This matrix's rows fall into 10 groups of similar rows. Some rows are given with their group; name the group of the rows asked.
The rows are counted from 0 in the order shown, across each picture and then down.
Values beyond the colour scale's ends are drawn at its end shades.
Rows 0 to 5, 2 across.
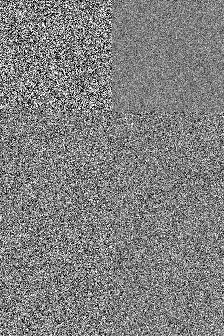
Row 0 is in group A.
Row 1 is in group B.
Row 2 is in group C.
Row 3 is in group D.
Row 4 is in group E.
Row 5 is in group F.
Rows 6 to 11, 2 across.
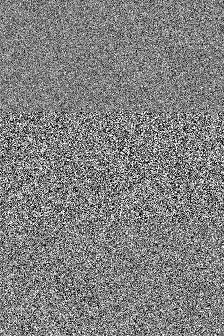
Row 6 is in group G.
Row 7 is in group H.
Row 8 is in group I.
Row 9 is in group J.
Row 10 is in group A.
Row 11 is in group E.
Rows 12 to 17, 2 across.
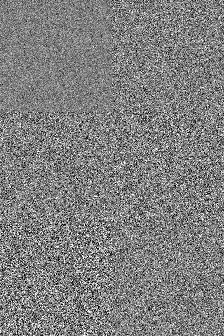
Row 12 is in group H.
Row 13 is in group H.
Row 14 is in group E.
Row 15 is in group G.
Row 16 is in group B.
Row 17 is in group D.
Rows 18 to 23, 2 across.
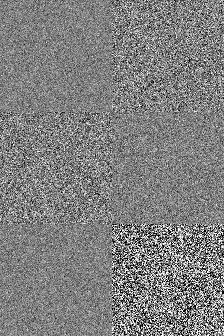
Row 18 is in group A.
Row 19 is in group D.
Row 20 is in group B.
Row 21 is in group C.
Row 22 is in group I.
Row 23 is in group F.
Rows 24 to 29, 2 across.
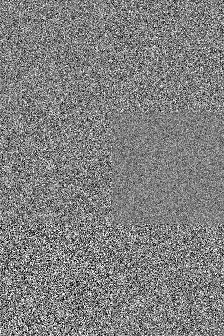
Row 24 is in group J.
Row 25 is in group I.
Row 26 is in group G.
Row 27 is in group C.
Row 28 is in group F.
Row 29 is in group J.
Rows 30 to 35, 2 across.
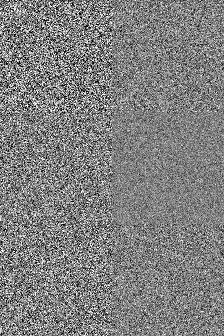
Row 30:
E
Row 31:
E
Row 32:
B
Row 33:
I
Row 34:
C
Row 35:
H
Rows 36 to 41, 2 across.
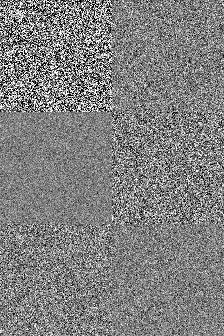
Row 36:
A
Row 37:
D
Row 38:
E
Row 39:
B
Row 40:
A
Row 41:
D
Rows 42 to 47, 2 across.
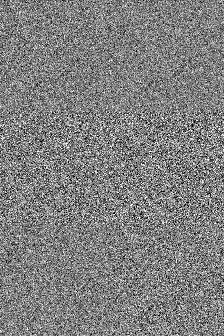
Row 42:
D
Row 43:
D
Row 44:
E
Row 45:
E
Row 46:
I
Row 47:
D
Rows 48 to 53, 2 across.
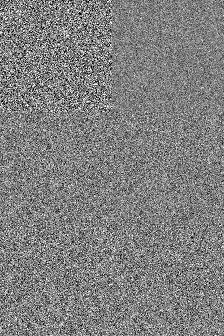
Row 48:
E
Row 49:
H
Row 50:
G
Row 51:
J
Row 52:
J
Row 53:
E
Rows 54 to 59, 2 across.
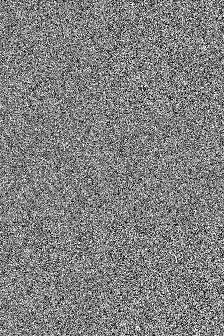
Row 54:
D
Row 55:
H
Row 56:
B
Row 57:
C
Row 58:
H
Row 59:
B
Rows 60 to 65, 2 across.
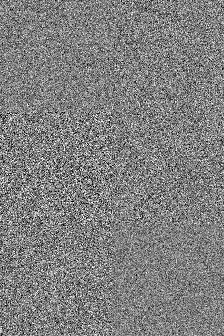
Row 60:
I
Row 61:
F
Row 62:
B
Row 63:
D
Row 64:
C
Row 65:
D
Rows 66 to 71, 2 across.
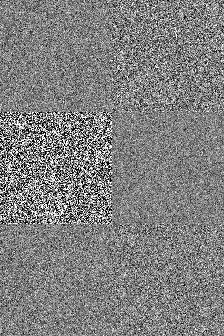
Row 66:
F
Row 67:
J
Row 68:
J
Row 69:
J
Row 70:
C
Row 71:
A
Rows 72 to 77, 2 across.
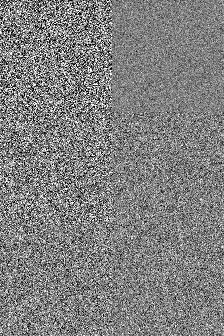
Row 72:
E
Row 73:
D
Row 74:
A
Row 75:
I
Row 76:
J
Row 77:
F
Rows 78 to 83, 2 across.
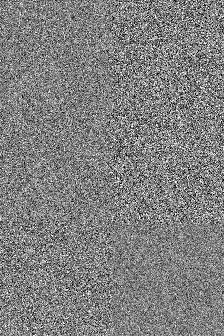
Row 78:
J
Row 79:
C
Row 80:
B
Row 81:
F
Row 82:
I
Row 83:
F
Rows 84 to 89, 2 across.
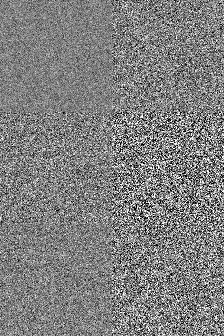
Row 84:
G
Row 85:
D
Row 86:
C
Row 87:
E
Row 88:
I
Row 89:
A
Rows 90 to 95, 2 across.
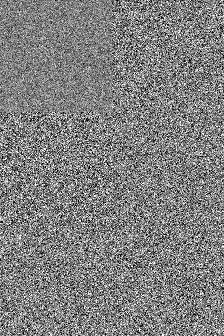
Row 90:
I
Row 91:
D
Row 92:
G
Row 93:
E
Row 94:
E
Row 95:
E
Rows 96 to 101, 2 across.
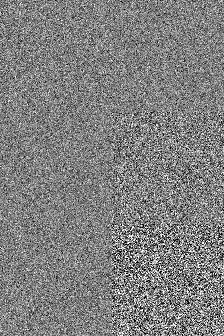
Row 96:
J
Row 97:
A
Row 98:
D
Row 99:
F
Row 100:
D
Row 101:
I
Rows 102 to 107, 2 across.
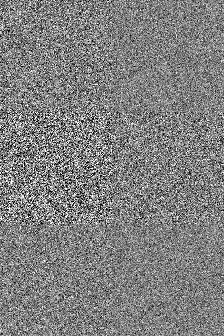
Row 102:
E
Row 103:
J
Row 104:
A
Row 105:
D
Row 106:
G
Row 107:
D
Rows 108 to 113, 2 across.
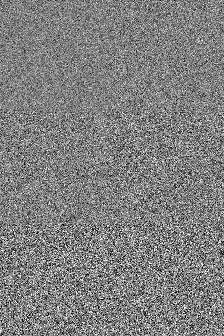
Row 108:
B
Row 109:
A
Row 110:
J
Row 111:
D
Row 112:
C
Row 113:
H
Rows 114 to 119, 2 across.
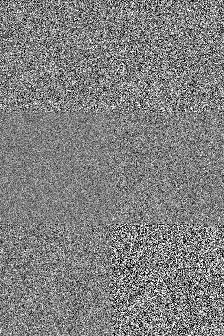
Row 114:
H
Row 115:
A
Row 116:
B
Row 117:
A
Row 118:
F
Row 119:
J
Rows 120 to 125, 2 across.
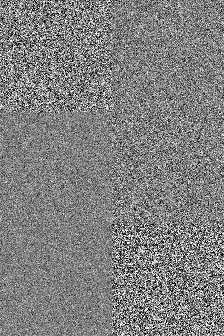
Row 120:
A
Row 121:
F
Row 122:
F
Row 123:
E
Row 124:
H
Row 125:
I
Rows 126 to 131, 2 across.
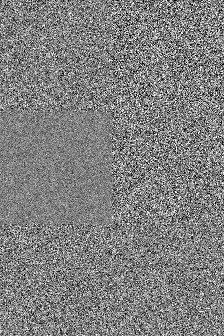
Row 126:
G
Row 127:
I
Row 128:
A
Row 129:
J
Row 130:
D
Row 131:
E
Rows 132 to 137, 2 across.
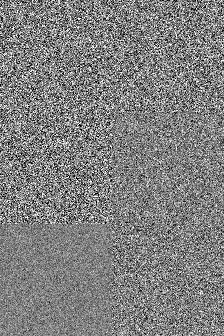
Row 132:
H
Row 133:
B
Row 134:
E
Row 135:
B
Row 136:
D
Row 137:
I
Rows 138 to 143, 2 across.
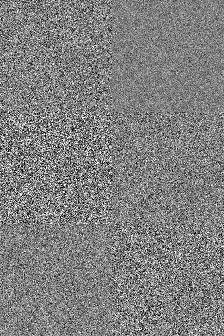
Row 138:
H
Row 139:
G
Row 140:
J
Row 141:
D
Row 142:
A
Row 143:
D
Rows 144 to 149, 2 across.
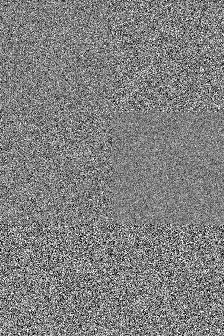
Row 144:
C
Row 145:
E
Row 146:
H
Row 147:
I
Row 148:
H
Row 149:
H
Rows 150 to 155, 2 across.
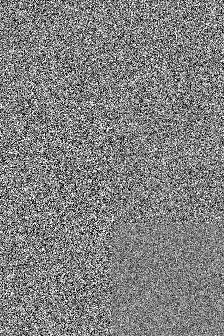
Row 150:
A
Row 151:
J
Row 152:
H
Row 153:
C
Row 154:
A
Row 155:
J
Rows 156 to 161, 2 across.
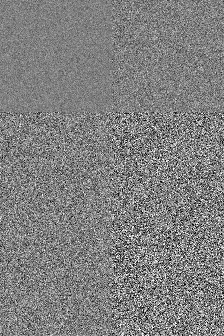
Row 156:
G
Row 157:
I
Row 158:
F
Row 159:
C
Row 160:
J
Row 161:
I
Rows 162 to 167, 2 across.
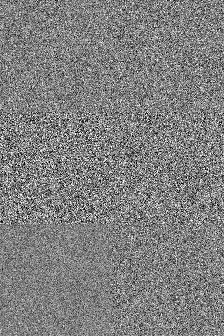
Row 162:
F
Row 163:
I
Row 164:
G
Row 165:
A
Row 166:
F
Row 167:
J
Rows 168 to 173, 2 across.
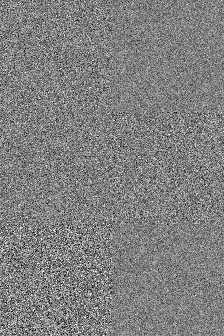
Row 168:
H
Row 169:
A
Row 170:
E
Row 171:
B
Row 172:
E
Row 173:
I
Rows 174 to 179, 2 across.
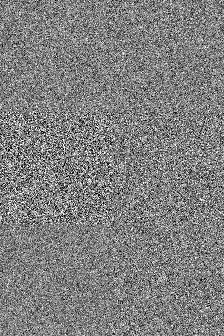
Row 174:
F
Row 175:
H
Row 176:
J
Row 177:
C
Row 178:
D
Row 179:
G
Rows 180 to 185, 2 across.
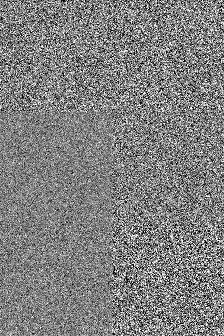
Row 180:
C
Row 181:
A
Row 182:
A
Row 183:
E
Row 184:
I
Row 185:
G
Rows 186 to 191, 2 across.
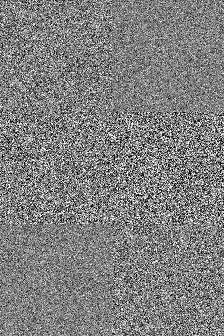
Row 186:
D
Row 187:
C
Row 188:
I
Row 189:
D
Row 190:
I
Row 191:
G
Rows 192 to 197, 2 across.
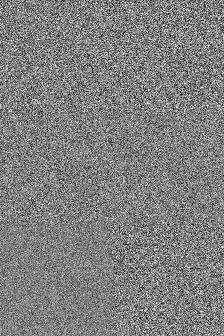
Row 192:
B
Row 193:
H
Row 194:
H
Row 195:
A
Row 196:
H
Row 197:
I
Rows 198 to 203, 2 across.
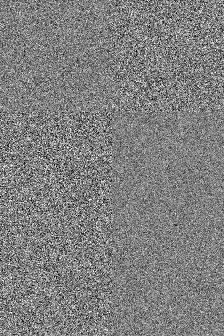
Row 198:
D
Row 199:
D
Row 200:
H
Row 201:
F
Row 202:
H
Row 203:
C
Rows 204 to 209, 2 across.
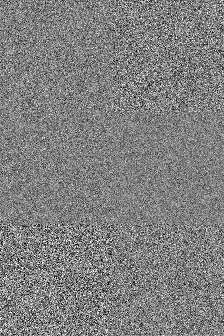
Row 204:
A
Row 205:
D
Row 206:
G
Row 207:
A
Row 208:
H
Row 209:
J
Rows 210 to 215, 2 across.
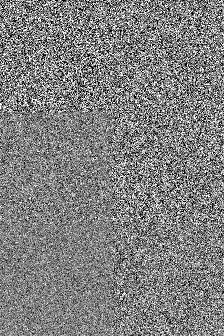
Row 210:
B
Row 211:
E
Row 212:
H
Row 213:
A
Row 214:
I
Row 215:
F
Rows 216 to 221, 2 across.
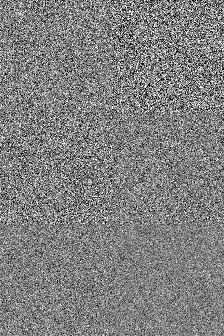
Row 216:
A
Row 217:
I
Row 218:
E
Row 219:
H
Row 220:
E
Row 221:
B
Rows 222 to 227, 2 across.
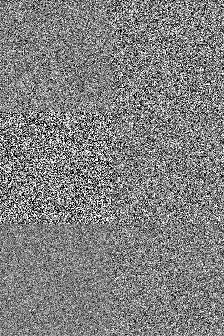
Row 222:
A
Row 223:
E
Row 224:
F
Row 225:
E
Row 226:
H
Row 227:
H
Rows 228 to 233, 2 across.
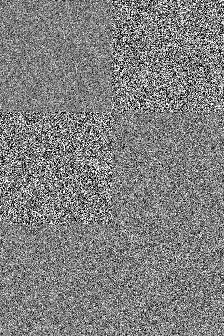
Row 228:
B
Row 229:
F
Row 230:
B
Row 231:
B
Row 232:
G
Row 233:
D
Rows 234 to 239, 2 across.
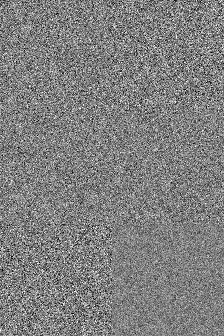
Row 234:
H
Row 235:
B
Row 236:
A
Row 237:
G
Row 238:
B
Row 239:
G
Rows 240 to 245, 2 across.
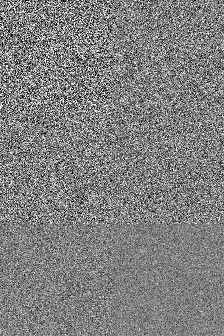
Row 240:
C
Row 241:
G
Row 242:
A
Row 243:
D
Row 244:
D
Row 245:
I
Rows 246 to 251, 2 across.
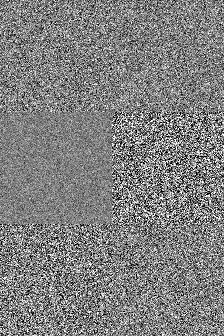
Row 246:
E
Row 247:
A
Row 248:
H
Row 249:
E
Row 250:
H
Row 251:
A
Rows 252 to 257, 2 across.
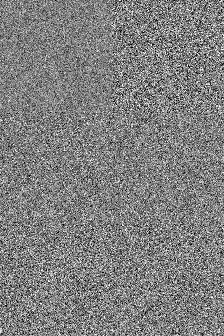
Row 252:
J
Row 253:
E
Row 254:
B
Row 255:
F
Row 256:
C
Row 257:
D
